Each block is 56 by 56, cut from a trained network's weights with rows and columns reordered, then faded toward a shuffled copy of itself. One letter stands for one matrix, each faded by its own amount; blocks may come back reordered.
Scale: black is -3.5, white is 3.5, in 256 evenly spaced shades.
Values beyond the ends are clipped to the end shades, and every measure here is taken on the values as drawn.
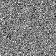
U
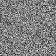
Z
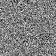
U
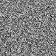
Z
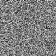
Z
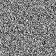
Z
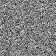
U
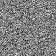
U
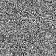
Z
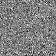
U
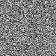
Z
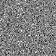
U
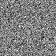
U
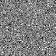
U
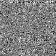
U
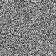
Z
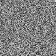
Z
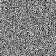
Z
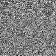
Z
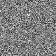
Z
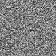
Z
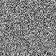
Z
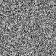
Z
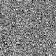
U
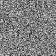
Z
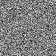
U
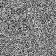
Z
